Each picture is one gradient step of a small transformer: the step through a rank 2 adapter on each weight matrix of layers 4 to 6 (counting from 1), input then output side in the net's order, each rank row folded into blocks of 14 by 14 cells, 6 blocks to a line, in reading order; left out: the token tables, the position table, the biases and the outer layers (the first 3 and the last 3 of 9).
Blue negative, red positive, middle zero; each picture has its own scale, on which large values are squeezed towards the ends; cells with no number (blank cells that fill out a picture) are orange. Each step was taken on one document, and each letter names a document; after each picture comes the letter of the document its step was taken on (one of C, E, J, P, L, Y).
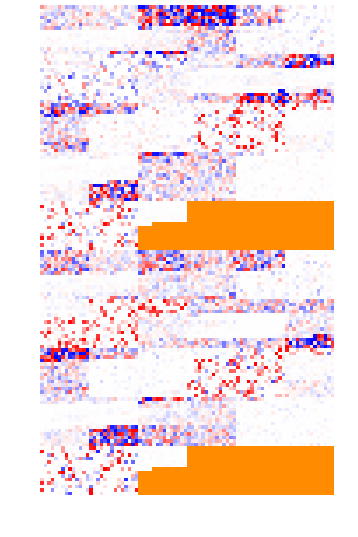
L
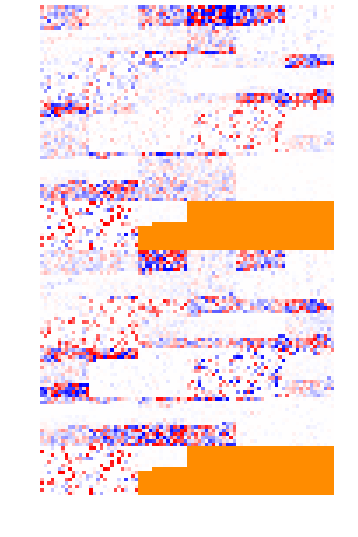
L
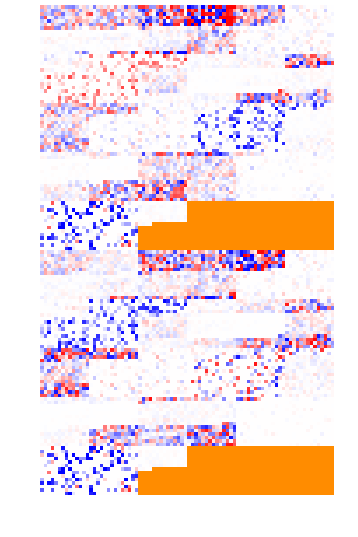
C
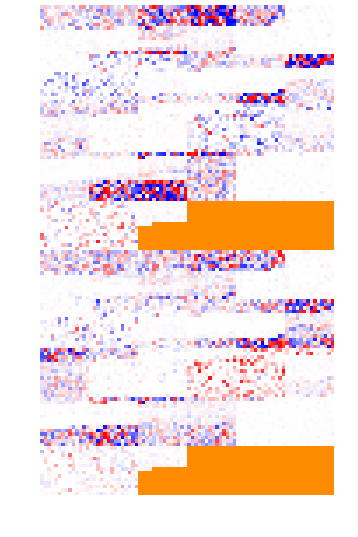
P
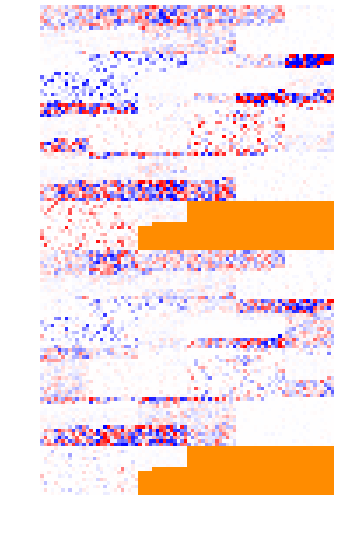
P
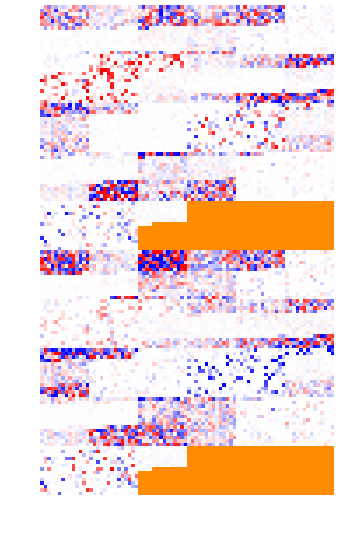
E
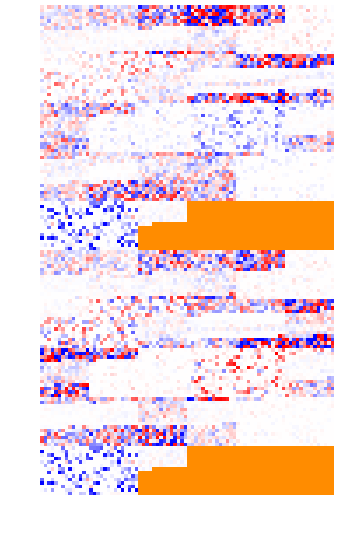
C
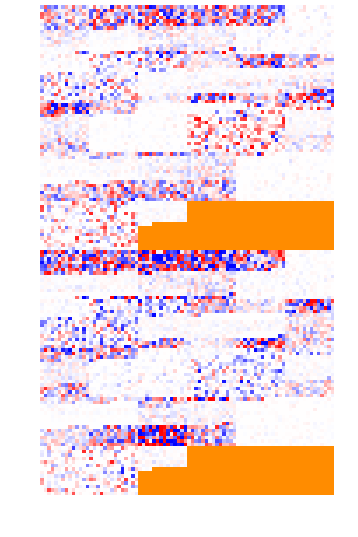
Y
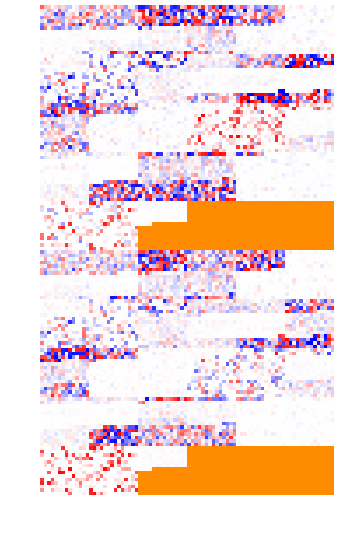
L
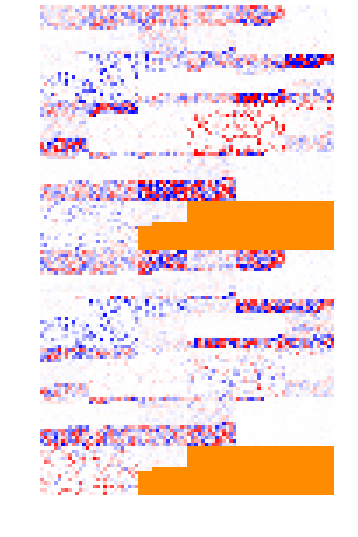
P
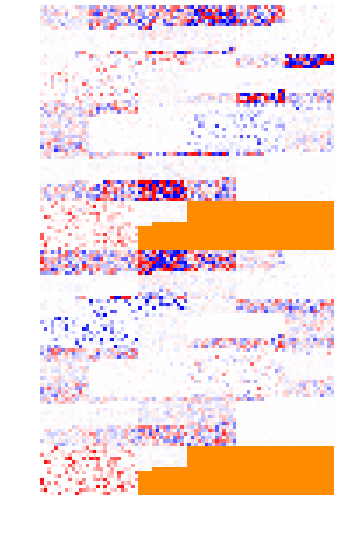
P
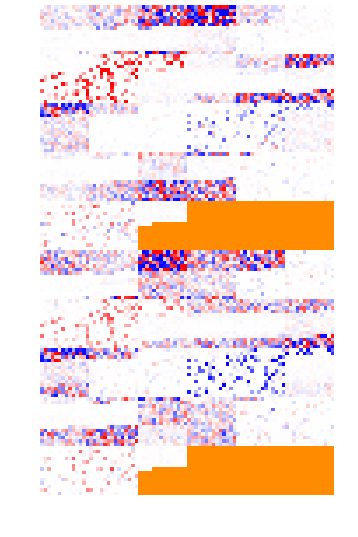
E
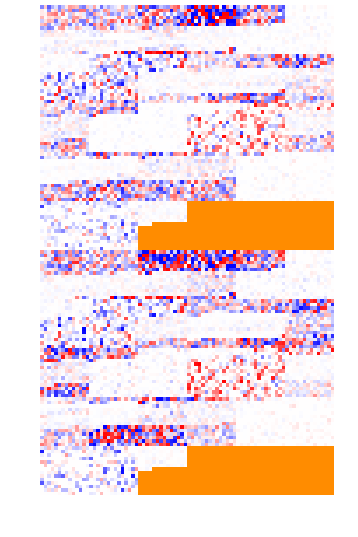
Y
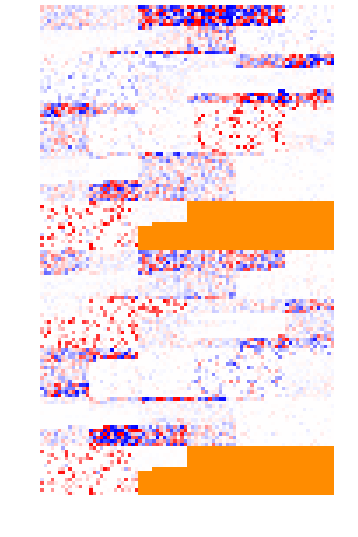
L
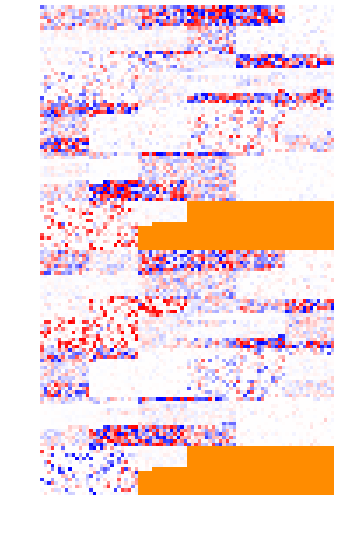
L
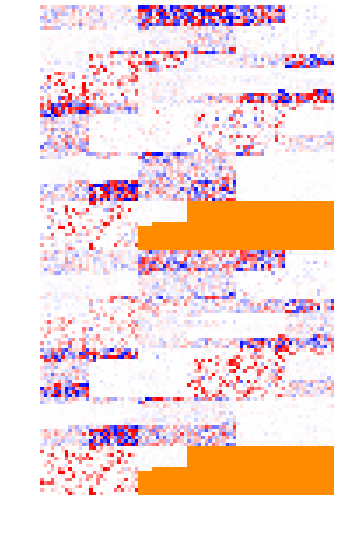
L
